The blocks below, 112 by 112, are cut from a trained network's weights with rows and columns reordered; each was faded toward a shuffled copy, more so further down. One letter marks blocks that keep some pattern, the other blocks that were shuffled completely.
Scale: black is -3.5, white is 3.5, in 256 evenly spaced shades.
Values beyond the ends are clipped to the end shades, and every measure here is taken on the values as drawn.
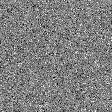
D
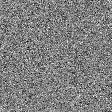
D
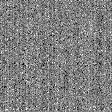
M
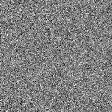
M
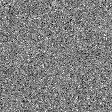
D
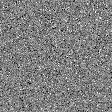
D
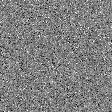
D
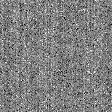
M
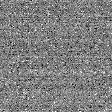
M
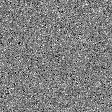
D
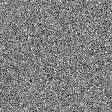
D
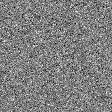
D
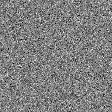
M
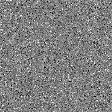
M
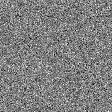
M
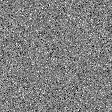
D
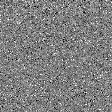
M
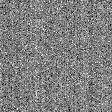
M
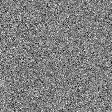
M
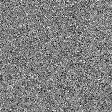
M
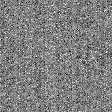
M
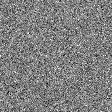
M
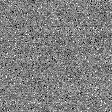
M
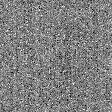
M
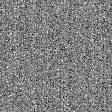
M
